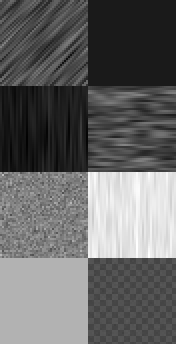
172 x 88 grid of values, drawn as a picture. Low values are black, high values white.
It is made of 4 by 2 panels. Panel 1,1: low, slanting up to the right. Panel 1,2: very low, flat. Panel 2,1: very low, streaked downward, faint in contrast. Panel 2,2: low, streaked across. Panel 3,1: middling, fine-grained. Panel 3,2: very high, streaked downward, faint in contrast. Panel 4,1: high, flat. Panel 4,2: low, checkered, faint in contrast.
